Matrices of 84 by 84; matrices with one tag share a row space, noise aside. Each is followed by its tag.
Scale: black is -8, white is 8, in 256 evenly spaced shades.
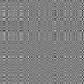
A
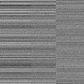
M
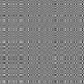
A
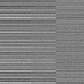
M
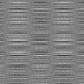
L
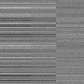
M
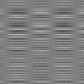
L
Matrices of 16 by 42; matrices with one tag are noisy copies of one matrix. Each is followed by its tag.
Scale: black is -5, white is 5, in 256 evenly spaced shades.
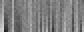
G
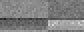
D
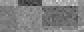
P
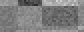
P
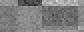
P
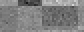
P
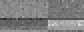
D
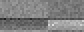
D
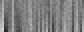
G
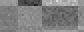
P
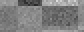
P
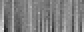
G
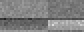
D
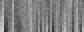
G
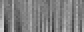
G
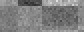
P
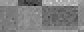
P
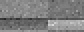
D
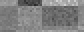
P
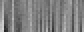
G
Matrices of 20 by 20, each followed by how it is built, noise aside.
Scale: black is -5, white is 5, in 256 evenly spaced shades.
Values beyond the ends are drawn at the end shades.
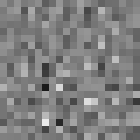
low rank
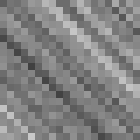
Toeplitz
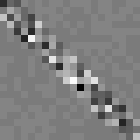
banded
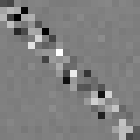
banded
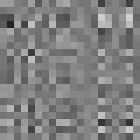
low rank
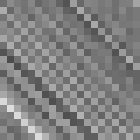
Toeplitz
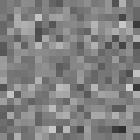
low rank
